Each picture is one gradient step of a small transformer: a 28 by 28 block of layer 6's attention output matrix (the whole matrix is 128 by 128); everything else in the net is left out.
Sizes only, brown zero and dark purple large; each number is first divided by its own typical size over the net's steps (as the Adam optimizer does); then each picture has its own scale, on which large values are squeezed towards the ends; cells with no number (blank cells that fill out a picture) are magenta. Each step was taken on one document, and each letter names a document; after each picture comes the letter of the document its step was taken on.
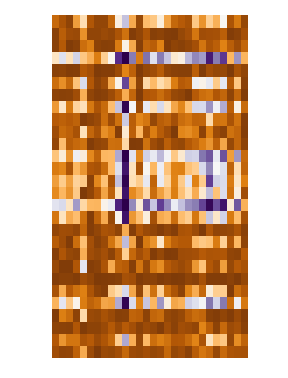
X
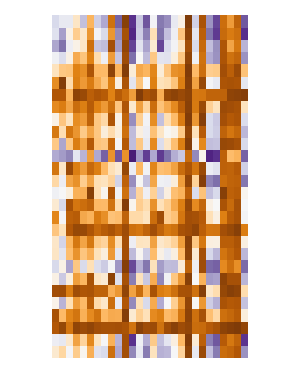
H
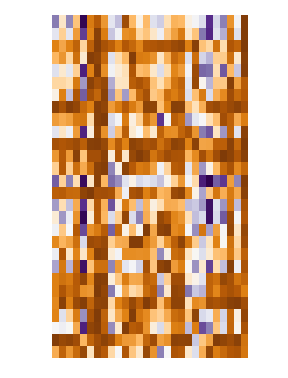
X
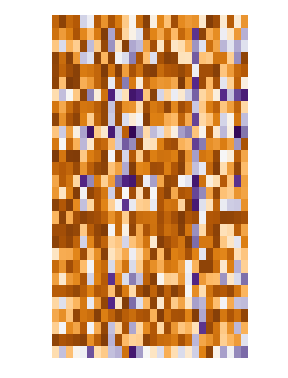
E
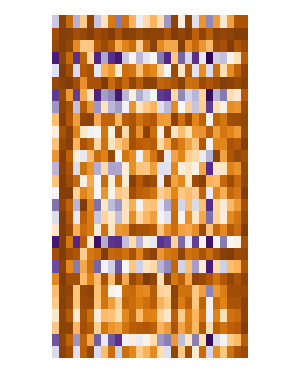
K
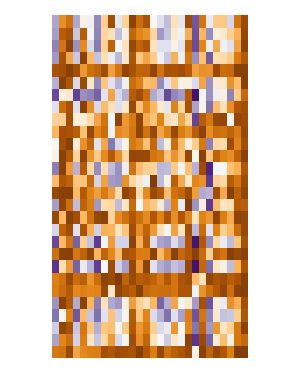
K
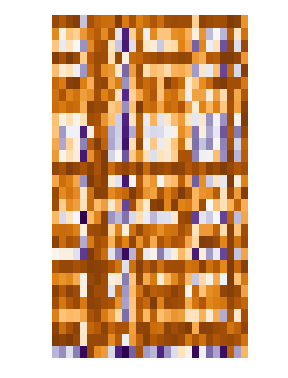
X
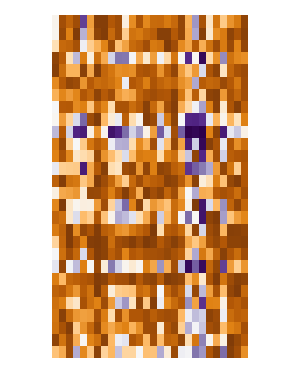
E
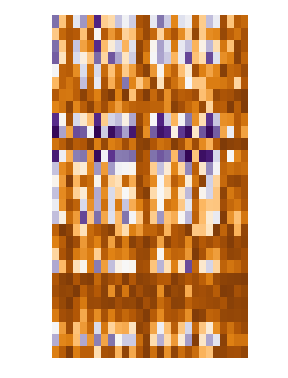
K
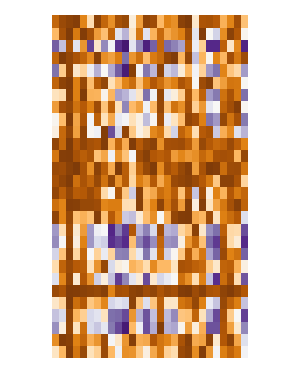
H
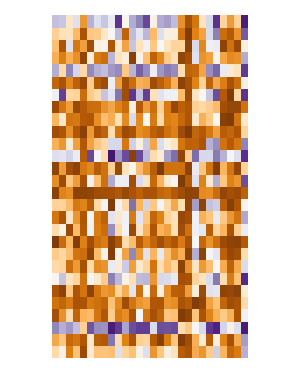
H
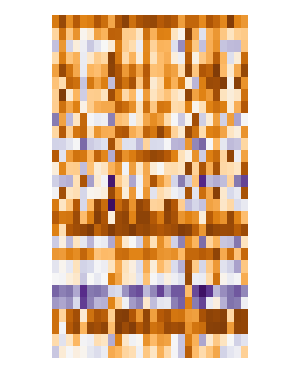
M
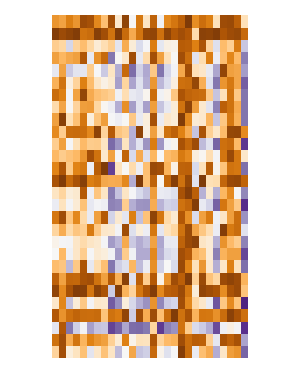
H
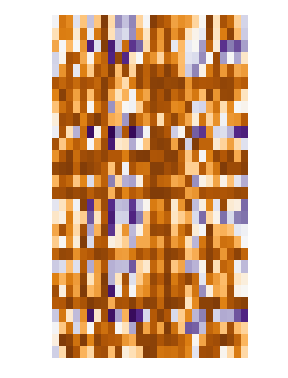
E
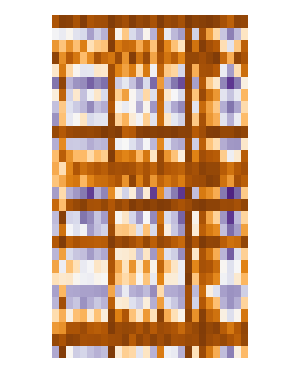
M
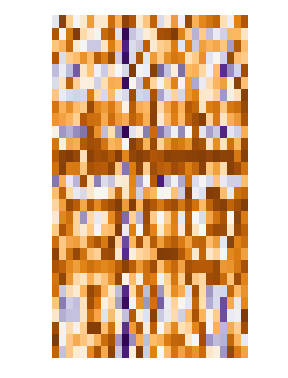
X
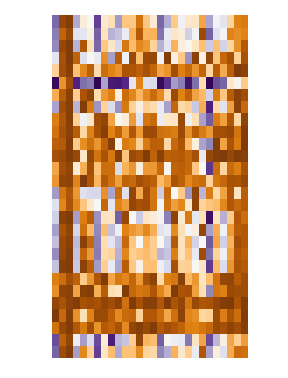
K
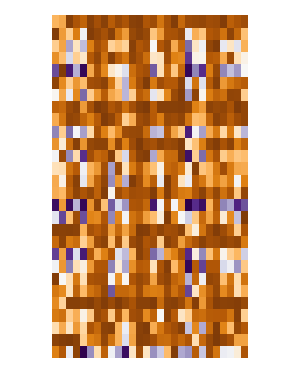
E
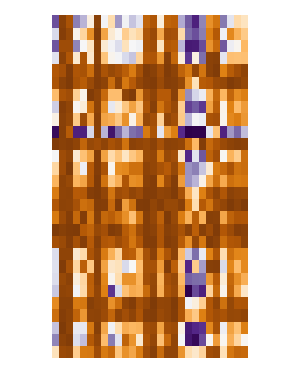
E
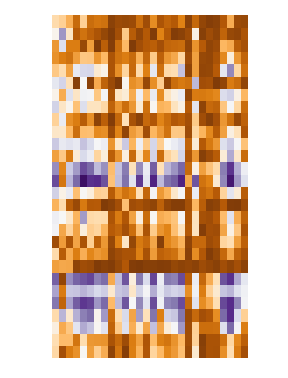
M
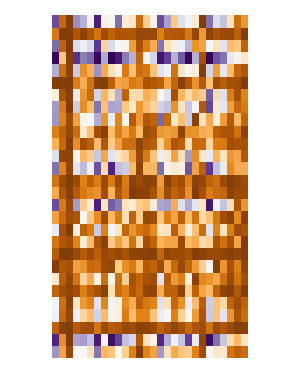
K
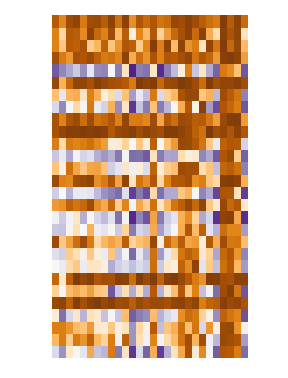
H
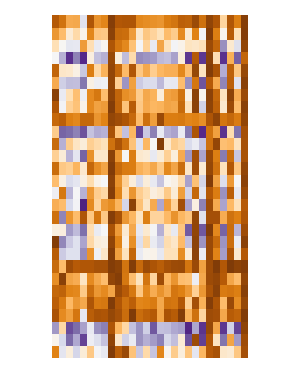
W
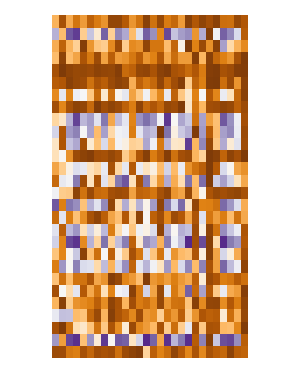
W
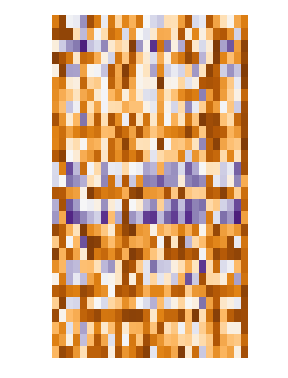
W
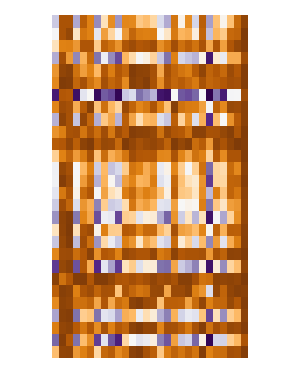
K
